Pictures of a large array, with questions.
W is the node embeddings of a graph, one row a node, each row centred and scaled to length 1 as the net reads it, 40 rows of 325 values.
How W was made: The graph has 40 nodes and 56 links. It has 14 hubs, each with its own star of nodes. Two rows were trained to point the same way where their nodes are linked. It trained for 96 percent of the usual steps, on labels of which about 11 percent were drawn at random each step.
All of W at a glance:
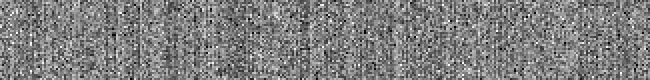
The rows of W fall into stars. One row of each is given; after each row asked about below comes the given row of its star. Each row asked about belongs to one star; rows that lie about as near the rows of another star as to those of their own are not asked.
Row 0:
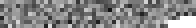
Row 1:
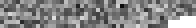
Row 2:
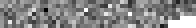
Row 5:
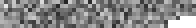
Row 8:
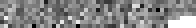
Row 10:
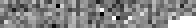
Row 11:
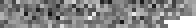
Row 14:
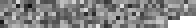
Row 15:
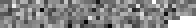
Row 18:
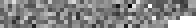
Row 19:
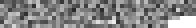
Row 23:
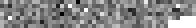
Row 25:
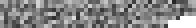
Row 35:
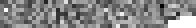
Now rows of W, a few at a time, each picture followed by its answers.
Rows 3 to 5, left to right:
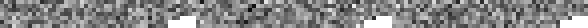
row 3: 11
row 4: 5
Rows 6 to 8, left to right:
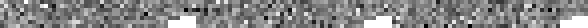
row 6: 14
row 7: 14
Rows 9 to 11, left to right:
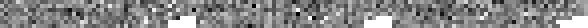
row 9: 11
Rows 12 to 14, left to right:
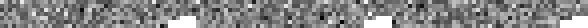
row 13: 15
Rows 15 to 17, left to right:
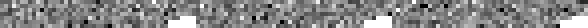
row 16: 18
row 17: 10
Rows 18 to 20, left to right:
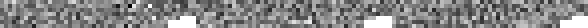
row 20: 35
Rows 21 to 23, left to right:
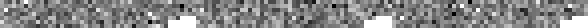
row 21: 5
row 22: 10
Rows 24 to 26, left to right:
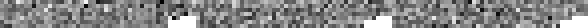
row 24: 11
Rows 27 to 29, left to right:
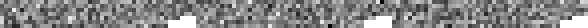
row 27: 2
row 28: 19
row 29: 14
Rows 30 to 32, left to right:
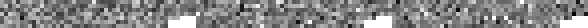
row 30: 8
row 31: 25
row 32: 2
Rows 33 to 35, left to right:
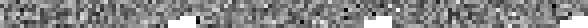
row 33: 23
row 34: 1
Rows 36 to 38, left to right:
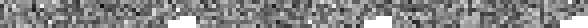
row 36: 0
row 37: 15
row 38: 10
